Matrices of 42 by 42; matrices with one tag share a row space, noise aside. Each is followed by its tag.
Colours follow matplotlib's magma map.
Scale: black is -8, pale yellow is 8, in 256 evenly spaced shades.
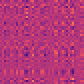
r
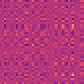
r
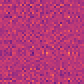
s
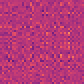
s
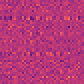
s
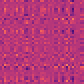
r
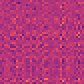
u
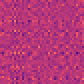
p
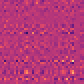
r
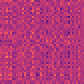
s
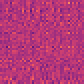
s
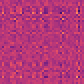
u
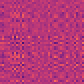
p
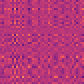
p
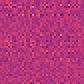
s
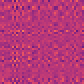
p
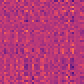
r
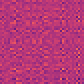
u
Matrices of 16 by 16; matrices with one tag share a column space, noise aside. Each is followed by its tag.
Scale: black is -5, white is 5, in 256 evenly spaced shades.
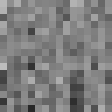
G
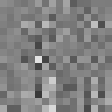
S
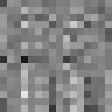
S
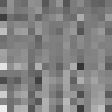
G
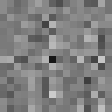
S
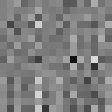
S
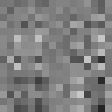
S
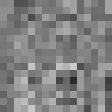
G
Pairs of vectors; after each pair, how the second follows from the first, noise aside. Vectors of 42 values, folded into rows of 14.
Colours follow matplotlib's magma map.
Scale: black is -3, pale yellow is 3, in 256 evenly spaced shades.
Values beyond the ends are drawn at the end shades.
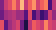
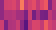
shrunk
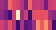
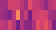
shrunk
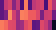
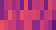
shrunk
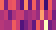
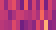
shrunk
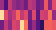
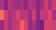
shrunk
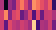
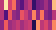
negated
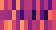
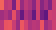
shrunk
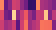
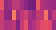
shrunk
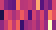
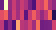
reversed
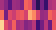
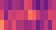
shrunk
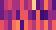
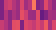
shrunk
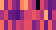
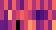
reversed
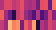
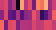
reversed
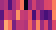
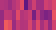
shrunk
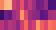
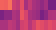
shrunk
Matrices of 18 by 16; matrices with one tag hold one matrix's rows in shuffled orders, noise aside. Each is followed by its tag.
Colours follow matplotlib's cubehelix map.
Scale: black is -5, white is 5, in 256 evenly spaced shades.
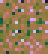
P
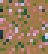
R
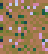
R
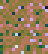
P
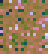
R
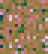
R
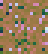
R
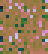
R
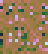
R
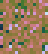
R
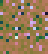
P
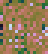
R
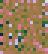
R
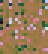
R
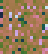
R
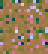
P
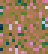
R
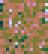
R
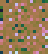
R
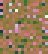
R
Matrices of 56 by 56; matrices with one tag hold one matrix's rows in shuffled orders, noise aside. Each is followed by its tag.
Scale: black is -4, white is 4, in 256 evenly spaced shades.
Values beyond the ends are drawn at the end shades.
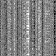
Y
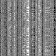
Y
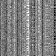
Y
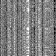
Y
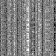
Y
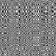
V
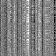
Y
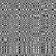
V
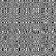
V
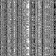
Y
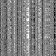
Y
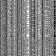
Y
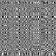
V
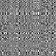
V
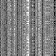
Y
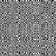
V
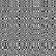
V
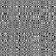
V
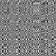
V
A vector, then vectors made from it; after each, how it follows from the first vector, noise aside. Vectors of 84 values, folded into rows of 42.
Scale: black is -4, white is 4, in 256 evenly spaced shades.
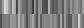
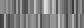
wrapped around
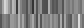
copied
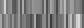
reversed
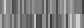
reversed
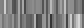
reversed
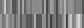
reversed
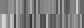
wrapped around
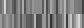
reversed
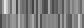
copied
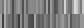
wrapped around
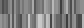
wrapped around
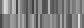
copied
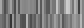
wrapped around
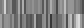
reversed
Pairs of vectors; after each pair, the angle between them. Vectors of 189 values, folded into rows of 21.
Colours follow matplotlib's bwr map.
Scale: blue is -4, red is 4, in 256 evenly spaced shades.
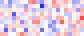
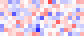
orthogonal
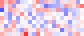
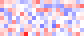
nearly parallel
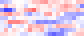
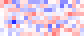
partly opposed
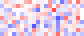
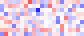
partly aligned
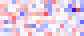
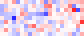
nearly opposite
